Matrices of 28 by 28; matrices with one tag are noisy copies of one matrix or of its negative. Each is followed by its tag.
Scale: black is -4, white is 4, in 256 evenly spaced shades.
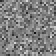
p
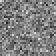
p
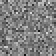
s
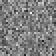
s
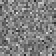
s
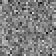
s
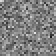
p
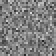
s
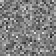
p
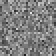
s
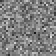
p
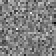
s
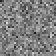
p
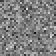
p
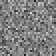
s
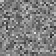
p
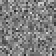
s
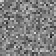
p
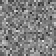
s
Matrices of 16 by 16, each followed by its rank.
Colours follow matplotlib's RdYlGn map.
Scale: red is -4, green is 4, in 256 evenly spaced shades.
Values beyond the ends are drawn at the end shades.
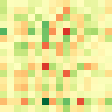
three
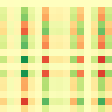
one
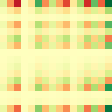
one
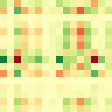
two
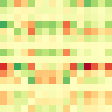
two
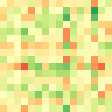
three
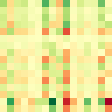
two
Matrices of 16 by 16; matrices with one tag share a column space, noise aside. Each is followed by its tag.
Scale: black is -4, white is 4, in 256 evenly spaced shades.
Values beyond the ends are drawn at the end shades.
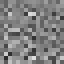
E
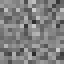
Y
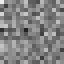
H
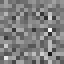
E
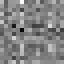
H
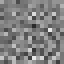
E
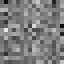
H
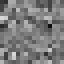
Y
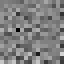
E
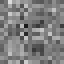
H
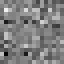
Y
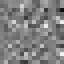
Y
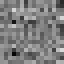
Y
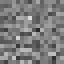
E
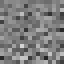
E
